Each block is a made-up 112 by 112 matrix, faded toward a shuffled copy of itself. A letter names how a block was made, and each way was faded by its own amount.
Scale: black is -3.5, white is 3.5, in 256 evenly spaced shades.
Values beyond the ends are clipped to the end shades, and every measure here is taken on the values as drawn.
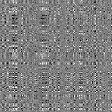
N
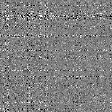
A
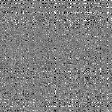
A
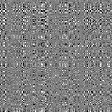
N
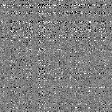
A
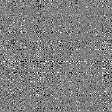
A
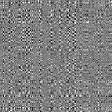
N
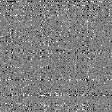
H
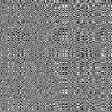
N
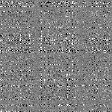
A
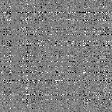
A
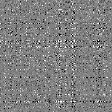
H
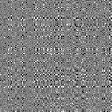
N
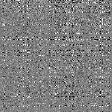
A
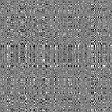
N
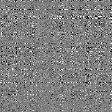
A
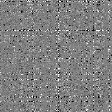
H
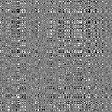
N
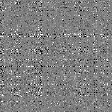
H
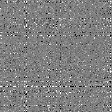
H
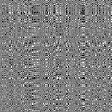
N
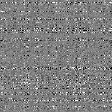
A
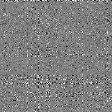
H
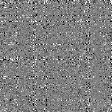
H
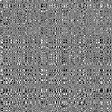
N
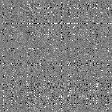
H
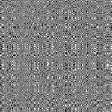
N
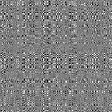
N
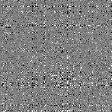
H
